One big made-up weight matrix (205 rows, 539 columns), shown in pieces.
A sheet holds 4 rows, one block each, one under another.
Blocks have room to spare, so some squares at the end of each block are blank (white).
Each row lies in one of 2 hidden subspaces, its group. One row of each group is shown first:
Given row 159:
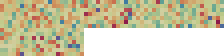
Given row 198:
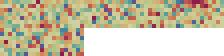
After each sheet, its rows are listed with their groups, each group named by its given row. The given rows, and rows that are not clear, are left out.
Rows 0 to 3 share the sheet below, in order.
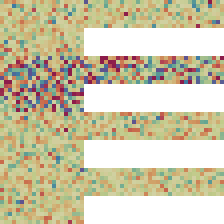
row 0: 198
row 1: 198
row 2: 159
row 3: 198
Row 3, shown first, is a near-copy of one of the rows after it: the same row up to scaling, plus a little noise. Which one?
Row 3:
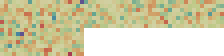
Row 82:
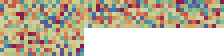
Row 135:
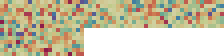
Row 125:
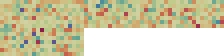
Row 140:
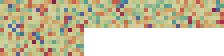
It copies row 135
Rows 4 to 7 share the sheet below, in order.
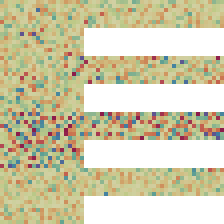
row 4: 198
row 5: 159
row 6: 159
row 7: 198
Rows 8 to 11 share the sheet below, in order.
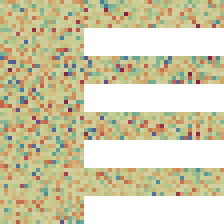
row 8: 198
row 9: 198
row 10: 198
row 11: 198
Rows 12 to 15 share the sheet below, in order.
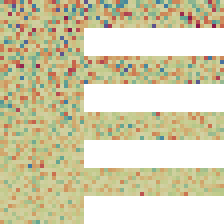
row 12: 198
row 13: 198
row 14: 159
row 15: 159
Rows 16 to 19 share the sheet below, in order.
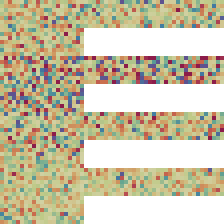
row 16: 159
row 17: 159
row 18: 159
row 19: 198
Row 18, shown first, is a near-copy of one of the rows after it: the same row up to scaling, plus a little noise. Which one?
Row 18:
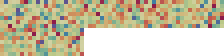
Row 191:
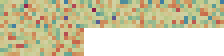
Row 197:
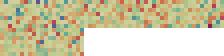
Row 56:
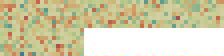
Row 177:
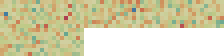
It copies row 197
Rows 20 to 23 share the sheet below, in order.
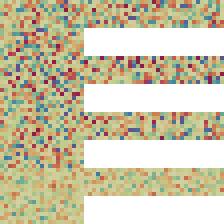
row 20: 159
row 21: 159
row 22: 159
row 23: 198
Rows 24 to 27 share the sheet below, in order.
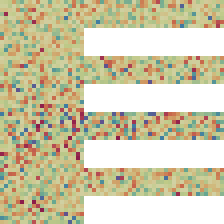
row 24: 159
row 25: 198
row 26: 159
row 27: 198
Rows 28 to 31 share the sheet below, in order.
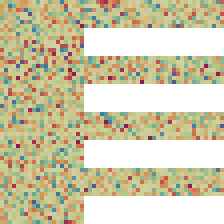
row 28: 198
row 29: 159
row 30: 198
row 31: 198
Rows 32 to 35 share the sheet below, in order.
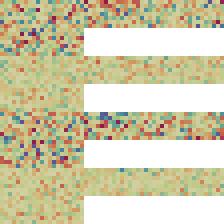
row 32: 198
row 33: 198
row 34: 198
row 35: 159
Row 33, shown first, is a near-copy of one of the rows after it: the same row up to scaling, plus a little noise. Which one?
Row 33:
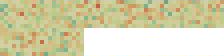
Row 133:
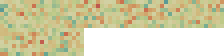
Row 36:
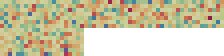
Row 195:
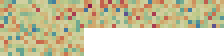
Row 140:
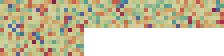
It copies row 133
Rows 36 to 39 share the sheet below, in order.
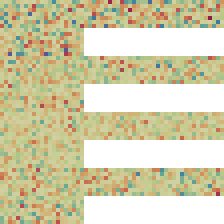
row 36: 198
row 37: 198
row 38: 159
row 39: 159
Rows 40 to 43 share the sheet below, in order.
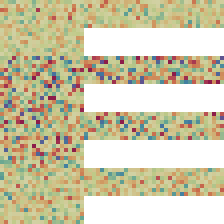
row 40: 198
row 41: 159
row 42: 198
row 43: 198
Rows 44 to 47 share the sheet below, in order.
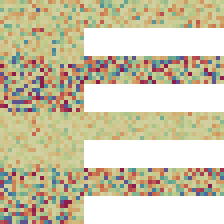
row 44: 198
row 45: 198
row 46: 159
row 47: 198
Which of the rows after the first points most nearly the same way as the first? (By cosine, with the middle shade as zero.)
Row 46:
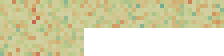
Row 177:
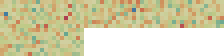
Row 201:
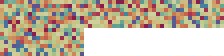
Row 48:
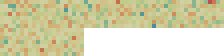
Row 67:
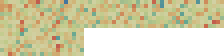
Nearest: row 67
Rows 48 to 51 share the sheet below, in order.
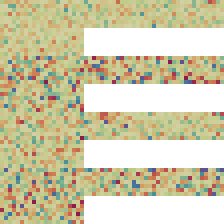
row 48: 198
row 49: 159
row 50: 198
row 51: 159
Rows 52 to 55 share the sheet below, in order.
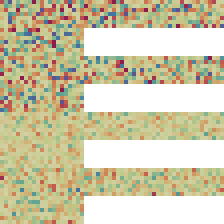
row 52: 159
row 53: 198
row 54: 159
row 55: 198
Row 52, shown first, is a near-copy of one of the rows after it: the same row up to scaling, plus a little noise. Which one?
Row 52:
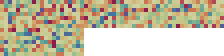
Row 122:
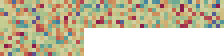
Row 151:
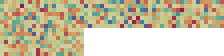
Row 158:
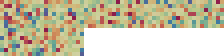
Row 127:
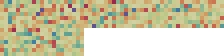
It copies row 127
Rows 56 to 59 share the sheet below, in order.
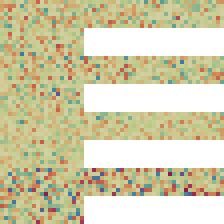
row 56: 159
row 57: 159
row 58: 198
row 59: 159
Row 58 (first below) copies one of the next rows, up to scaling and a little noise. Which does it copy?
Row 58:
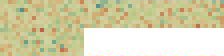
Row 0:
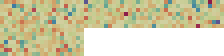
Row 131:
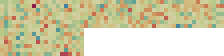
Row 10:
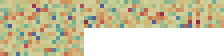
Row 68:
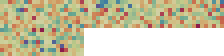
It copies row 68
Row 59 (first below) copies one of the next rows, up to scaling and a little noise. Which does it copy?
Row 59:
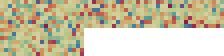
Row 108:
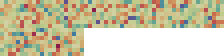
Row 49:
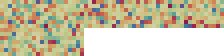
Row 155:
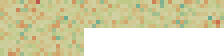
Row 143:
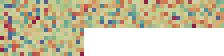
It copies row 49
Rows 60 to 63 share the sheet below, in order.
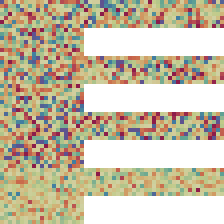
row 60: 198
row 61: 198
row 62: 159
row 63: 198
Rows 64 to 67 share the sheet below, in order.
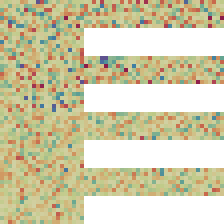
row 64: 159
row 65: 198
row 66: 159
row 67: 159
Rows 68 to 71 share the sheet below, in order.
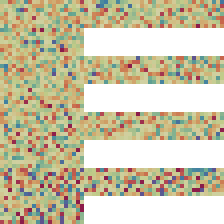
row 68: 198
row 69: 198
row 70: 159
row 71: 198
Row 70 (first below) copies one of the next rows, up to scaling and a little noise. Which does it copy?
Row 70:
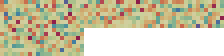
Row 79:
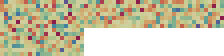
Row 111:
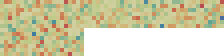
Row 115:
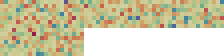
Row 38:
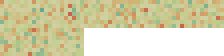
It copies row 79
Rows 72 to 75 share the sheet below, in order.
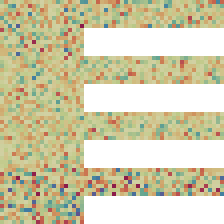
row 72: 198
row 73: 159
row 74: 198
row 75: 159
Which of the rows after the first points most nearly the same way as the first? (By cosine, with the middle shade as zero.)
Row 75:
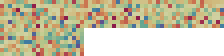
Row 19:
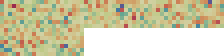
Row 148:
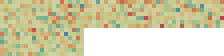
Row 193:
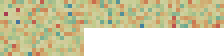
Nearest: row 193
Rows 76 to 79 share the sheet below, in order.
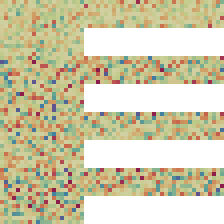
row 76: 159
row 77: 198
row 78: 159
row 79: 159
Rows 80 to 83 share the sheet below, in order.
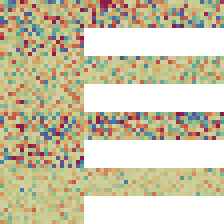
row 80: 198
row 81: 159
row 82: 198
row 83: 198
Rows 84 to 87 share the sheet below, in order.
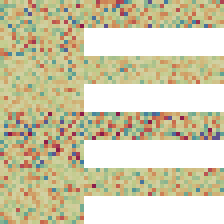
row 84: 198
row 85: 159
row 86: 159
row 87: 198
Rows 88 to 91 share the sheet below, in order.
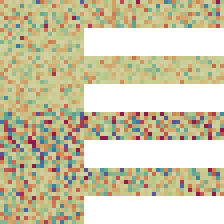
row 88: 159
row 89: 198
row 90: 159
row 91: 198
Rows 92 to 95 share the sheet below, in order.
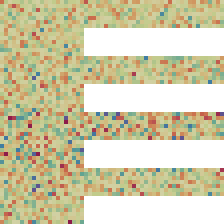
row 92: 198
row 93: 159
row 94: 198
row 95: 159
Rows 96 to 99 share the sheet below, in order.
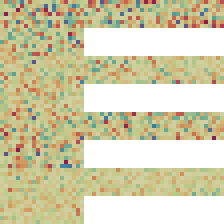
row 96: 159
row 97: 198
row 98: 198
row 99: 159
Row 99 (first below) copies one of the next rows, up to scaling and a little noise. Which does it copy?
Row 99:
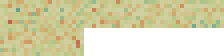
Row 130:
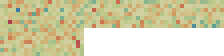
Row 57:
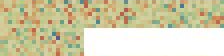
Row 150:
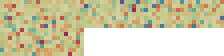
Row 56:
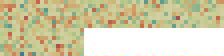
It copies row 130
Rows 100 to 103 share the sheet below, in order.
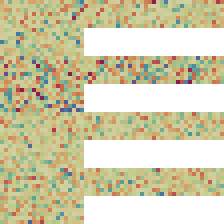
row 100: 159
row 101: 198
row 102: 198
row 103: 159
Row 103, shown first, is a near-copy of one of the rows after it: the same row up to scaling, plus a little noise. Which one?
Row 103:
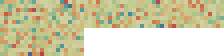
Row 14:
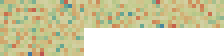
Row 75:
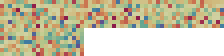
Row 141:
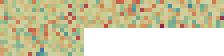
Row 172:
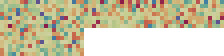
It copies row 14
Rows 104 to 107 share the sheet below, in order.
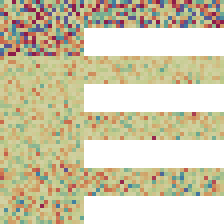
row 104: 159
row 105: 198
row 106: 198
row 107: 159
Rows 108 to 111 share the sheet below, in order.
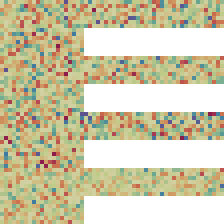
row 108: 159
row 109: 159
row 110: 198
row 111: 159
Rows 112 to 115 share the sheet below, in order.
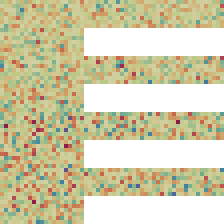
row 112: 198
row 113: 198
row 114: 159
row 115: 159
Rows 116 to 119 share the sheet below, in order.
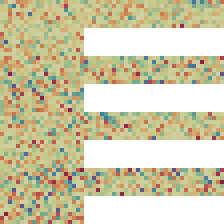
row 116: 198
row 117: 159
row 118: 198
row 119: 159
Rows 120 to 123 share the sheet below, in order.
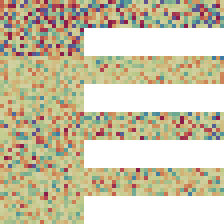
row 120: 159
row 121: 198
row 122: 159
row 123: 159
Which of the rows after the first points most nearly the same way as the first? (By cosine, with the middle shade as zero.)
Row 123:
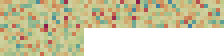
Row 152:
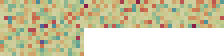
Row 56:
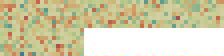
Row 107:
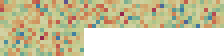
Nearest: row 152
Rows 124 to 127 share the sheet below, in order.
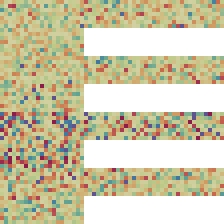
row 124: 198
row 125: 198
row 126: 198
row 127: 159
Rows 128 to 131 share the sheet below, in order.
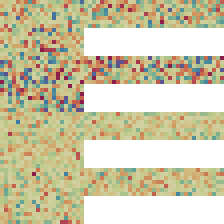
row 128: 198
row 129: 198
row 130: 159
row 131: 198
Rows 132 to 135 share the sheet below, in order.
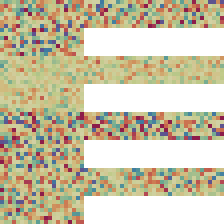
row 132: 198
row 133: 198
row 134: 198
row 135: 198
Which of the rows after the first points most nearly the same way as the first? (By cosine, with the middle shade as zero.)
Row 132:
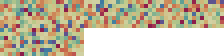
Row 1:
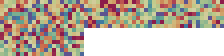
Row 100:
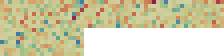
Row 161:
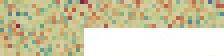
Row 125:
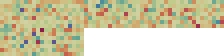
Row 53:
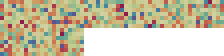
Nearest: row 125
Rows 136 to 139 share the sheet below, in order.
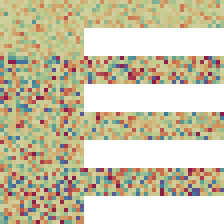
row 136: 159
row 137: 198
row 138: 198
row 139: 198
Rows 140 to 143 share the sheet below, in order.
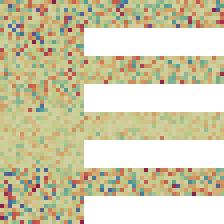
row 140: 198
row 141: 159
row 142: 159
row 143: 159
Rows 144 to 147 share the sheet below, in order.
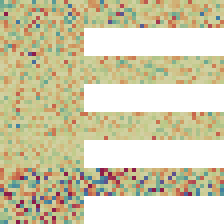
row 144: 159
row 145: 198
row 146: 198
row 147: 198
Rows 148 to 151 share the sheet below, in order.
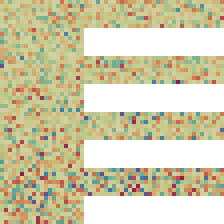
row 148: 159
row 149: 198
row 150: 159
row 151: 159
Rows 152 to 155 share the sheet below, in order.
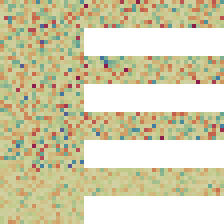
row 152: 159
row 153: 198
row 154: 159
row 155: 159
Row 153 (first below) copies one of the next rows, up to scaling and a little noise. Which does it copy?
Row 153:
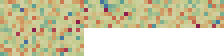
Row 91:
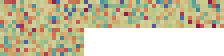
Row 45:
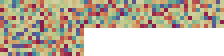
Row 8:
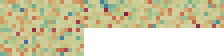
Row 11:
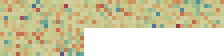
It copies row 8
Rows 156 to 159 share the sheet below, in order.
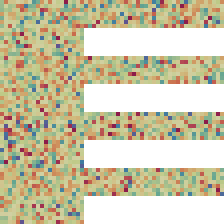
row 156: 159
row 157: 159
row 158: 159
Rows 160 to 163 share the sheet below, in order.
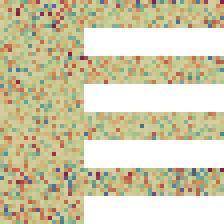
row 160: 159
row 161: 198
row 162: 198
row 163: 198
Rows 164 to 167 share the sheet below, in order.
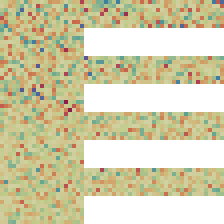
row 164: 198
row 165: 198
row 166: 159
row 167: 159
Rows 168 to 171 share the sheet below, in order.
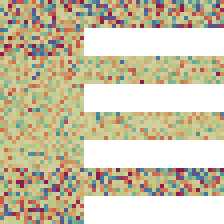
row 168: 159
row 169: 159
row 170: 198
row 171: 198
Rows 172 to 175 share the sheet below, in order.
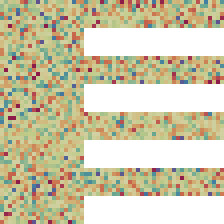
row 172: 159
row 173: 159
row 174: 198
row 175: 159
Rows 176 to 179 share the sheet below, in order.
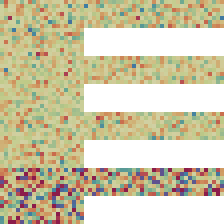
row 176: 159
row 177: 159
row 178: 198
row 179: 159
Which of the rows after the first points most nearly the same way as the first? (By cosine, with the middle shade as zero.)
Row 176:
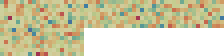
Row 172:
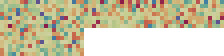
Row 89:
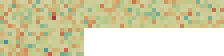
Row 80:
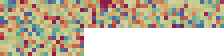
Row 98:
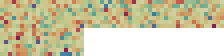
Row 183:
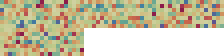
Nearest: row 183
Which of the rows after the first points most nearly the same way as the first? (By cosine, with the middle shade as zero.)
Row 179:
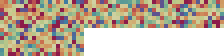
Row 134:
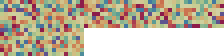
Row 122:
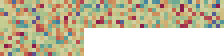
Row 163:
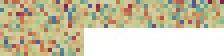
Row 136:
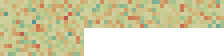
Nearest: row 163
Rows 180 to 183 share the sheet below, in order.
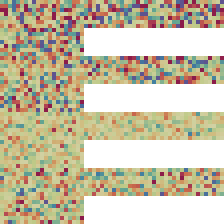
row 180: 198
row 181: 198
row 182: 198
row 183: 159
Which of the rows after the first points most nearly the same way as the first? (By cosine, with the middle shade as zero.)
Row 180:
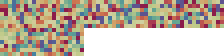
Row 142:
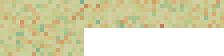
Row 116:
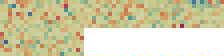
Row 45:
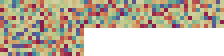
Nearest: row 45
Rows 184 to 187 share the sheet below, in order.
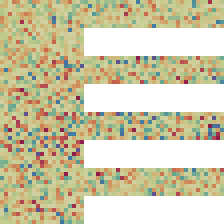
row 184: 198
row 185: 159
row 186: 159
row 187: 198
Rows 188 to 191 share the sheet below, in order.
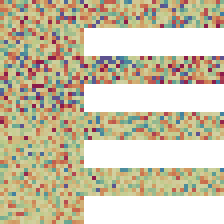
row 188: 159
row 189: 198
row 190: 198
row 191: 159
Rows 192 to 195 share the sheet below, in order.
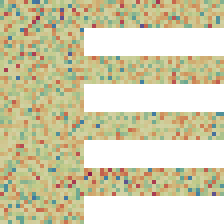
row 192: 159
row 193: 159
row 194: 159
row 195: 198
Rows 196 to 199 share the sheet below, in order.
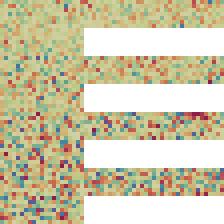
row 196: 198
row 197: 159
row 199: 198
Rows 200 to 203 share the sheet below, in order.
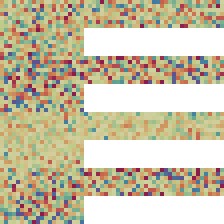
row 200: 159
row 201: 159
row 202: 198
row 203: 159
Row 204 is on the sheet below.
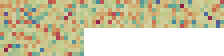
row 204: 159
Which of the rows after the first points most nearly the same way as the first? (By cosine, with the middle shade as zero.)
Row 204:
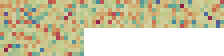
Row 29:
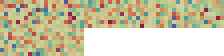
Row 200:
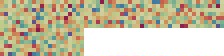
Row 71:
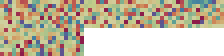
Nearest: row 200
